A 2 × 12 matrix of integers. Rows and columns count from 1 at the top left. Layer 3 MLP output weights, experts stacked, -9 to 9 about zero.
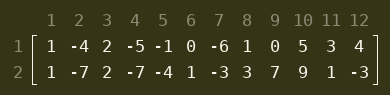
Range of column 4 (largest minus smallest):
2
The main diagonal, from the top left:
1 -7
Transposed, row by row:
1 1 | -4 -7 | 2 2 | -5 -7 | -1 -4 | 0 1 | -6 -3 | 1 3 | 0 7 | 5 9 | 3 1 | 4 -3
